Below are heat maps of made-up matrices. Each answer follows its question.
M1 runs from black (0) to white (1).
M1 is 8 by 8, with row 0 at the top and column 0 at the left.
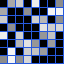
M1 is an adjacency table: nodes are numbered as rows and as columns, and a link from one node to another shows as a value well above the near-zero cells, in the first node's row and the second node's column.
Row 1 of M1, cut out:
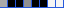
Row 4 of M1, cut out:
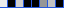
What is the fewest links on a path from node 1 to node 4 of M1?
2
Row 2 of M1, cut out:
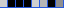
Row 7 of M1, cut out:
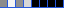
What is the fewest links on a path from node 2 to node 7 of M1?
1
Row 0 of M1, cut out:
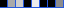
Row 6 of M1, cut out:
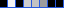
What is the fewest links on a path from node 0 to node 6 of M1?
2
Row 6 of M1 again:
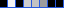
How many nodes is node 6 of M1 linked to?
4
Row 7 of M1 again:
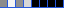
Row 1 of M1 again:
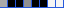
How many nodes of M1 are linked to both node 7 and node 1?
2
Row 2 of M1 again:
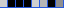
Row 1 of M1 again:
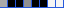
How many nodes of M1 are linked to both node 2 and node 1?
2
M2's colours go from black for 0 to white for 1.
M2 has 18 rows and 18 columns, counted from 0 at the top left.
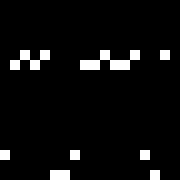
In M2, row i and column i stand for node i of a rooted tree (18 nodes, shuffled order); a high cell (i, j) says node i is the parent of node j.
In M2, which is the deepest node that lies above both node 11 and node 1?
6
